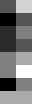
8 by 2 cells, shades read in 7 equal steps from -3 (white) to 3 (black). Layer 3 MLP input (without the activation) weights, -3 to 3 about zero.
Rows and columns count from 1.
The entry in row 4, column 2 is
1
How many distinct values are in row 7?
2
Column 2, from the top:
-2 1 0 1 -1 -3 0 -1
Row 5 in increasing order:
-1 0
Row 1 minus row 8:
2 -1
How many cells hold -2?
1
